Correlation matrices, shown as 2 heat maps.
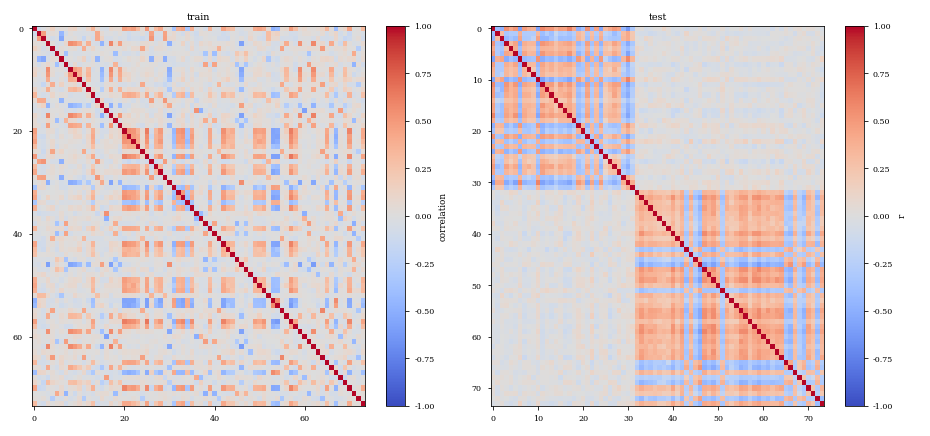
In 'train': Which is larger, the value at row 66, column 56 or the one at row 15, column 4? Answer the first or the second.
the first
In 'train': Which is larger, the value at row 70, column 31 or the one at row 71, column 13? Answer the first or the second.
the second
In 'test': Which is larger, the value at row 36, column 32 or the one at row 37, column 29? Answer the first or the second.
the first
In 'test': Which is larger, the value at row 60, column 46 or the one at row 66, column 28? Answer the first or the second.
the second
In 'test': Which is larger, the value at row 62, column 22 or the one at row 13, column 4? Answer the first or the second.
the second
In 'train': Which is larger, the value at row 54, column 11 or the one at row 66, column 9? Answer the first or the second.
the second
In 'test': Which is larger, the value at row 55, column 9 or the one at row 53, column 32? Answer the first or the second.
the second
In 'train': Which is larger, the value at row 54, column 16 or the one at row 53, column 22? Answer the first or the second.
the first
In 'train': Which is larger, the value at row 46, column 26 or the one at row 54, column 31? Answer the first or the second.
the second
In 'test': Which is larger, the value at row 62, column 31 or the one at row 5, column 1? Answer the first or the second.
the first
